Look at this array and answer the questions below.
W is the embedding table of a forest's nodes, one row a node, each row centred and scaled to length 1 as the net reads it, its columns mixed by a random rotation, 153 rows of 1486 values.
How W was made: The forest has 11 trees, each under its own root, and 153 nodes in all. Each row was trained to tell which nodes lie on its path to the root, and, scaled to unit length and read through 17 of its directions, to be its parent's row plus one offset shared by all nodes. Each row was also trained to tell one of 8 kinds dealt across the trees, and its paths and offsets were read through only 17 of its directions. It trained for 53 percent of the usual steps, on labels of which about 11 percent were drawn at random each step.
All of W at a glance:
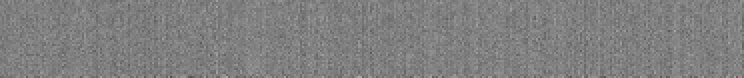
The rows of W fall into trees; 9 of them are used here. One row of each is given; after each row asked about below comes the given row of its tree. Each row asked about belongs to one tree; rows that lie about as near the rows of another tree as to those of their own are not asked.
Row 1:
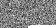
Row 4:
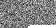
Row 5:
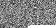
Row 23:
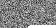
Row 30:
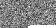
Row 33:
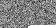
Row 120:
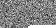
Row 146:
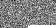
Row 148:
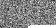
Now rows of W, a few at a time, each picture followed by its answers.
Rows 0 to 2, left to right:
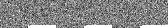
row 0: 1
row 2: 33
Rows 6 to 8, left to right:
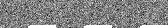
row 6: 1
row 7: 30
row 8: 23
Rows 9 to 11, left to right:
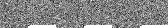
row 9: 148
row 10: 4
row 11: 33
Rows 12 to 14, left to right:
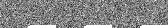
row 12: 30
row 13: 148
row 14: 120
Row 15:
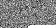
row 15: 1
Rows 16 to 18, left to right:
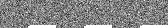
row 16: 23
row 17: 4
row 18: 23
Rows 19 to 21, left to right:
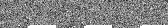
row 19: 5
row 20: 120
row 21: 146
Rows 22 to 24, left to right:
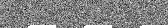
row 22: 148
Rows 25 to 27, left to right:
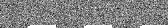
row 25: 5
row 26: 1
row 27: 120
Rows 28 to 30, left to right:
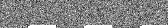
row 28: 146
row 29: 1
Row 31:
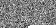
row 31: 120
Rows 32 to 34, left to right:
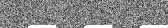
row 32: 120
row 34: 30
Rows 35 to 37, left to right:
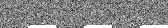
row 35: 33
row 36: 148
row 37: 33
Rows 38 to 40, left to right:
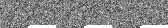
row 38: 30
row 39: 4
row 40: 120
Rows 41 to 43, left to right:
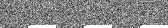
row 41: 1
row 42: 33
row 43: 23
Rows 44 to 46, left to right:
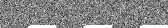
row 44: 23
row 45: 30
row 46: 4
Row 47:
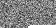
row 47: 120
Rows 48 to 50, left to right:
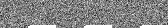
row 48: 120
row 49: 30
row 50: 23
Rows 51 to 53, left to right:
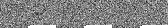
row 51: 30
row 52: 33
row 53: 33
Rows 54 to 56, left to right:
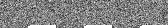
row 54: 146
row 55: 33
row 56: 148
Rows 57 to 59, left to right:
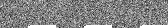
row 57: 4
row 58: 30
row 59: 5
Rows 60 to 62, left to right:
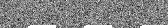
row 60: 23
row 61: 23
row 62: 120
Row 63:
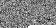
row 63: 23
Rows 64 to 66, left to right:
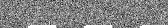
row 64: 23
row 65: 23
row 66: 4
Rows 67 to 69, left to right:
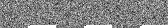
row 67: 33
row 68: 4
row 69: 148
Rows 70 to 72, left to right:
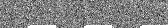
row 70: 5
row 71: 30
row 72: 1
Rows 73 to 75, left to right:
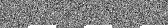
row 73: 146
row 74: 4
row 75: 146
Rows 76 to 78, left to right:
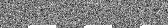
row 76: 1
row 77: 30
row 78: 30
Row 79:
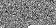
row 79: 1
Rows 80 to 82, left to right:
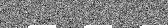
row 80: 23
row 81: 30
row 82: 33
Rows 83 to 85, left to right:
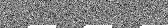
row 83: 5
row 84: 5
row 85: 5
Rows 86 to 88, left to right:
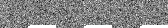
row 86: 5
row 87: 148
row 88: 148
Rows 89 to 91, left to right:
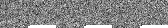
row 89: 4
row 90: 33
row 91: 33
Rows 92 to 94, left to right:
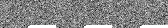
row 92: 33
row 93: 30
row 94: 23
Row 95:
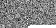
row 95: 146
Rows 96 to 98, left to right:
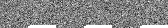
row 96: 23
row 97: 146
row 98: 23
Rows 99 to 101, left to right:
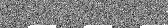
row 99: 30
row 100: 5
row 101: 4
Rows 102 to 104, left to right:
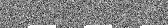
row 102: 5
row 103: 33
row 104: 23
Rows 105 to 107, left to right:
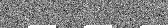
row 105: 120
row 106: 148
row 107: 1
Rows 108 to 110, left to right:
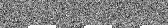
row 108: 120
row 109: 120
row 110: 33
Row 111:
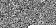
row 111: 1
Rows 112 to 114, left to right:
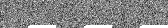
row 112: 146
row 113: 30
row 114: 5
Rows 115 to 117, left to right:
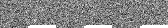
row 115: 23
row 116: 23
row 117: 4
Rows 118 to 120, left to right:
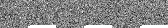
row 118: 4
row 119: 23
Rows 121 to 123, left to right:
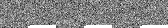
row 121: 33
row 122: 4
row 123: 1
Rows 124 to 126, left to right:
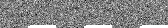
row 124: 4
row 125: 1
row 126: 30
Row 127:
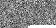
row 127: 4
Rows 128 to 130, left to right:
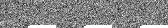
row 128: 4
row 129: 30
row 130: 120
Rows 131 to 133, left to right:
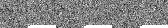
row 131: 148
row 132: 148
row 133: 148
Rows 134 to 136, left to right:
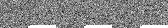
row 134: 1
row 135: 120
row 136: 4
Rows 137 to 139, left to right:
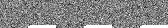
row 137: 1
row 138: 5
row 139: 1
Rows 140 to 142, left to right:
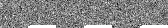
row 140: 1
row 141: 23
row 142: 148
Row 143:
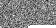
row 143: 1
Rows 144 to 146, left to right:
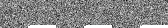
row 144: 1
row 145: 1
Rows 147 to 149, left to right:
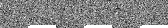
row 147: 120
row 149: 148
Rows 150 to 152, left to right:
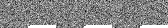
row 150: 33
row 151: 5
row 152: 33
